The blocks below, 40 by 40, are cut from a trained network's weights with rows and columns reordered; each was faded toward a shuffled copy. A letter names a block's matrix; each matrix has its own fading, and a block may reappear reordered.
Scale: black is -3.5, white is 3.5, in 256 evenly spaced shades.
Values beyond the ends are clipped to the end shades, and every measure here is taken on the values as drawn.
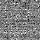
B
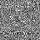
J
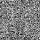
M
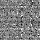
B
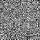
J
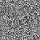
J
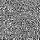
J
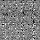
B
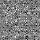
B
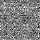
B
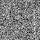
M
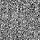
J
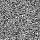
M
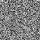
M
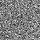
M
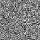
J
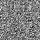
M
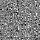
B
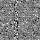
B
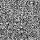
M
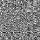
J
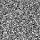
M
